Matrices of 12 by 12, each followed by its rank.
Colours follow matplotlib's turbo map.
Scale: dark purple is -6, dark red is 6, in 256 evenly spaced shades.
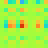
one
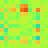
two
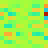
two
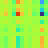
one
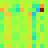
two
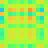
one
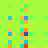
one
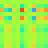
one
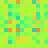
two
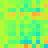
two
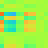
one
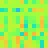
two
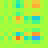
one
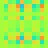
one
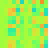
two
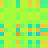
one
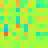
two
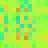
two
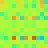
two
